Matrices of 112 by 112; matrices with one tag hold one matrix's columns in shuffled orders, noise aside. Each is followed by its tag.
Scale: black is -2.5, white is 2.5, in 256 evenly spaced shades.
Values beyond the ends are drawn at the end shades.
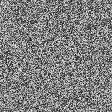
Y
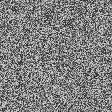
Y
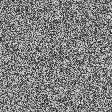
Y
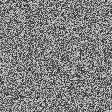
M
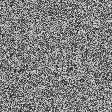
M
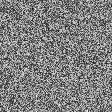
Y
